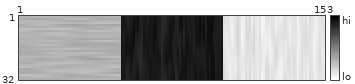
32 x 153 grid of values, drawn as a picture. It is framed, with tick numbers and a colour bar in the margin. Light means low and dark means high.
It is made of 1 by 3 panels. Panel 1,1: low, streaked across, faint in contrast. Panel 1,2: very high, streaked downward, faint in contrast. Panel 1,3: very low, streaked downward, faint in contrast.
